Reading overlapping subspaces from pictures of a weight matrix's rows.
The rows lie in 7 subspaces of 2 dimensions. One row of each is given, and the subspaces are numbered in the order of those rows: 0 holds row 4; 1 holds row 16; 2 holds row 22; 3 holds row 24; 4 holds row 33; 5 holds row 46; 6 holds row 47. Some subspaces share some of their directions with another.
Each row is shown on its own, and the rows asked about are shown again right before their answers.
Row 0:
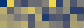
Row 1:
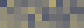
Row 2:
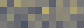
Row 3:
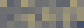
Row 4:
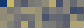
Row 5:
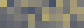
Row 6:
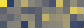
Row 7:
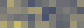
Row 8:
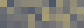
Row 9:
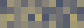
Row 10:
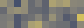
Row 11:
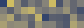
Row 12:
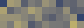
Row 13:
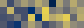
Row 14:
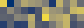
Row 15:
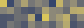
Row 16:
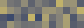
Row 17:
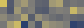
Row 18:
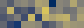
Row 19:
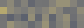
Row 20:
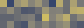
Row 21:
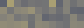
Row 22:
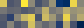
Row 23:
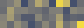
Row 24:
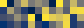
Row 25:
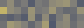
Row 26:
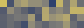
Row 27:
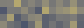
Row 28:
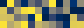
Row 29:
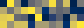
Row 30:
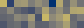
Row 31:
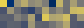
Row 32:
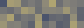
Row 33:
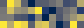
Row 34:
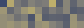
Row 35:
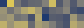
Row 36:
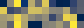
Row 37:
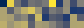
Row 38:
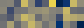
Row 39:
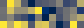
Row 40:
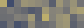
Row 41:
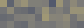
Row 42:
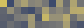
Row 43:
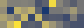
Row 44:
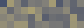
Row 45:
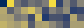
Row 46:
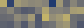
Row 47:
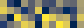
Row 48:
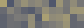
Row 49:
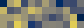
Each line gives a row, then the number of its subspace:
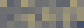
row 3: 2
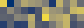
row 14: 4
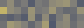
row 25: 1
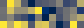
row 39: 4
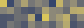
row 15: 1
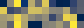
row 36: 5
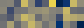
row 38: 2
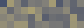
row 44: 5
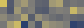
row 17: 0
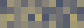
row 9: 1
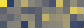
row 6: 0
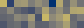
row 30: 5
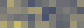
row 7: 4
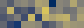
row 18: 0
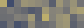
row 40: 4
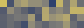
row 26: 6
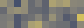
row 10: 5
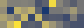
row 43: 0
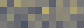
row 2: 6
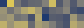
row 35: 4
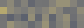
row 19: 1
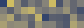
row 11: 6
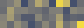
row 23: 2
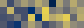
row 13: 0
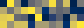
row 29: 2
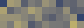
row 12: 5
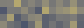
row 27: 6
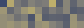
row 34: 3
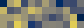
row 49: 5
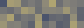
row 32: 6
